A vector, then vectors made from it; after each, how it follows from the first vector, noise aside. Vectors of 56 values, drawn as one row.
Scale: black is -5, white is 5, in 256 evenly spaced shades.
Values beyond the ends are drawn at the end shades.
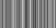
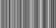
wrapped around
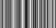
scaled up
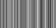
wrapped around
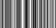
scaled up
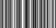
scaled up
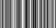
scaled up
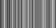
wrapped around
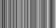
wrapped around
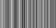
wrapped around
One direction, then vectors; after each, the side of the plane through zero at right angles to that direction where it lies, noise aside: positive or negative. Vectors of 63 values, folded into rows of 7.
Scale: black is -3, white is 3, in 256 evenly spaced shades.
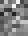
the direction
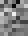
negative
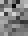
negative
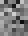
negative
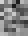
negative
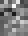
positive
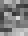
positive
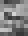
negative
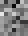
negative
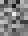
negative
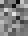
negative
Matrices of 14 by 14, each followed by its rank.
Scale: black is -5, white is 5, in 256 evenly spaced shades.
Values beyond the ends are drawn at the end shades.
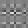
one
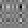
one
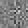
three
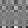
one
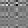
one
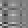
one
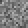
full rank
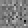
three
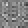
three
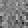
three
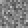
full rank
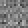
three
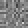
three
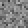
full rank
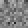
three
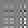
one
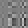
one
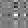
one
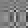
one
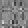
three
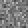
full rank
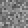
full rank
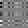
one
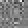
three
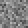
full rank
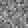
full rank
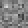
three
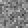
full rank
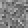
full rank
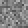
full rank
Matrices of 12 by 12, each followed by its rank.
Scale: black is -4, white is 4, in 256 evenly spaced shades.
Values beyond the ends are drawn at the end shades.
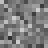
full rank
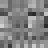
two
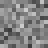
full rank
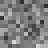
full rank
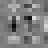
two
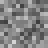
full rank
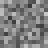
full rank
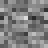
two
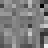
two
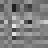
two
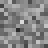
full rank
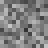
full rank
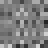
two
